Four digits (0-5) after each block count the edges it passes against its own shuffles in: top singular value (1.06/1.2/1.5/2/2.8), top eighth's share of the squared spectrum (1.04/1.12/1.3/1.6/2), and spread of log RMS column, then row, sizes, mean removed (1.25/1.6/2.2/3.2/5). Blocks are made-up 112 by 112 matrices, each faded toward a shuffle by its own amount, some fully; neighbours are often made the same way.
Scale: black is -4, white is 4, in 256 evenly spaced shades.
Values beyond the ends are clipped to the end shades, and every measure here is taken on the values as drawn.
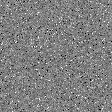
0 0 0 0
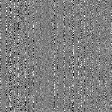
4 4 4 0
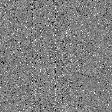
2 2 2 0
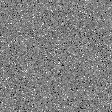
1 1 1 0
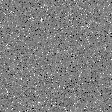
0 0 0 0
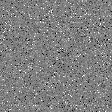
3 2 0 1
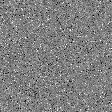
0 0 0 0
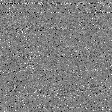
2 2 0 2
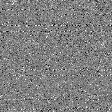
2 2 0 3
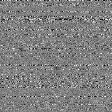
2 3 0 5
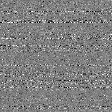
2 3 0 4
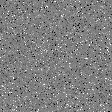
0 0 0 0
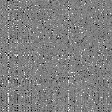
5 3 2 2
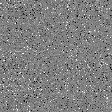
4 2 1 0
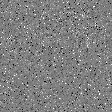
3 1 0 0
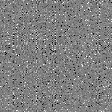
4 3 2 1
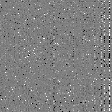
5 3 2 1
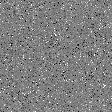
2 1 0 0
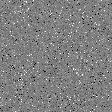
1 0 0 0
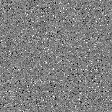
1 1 0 2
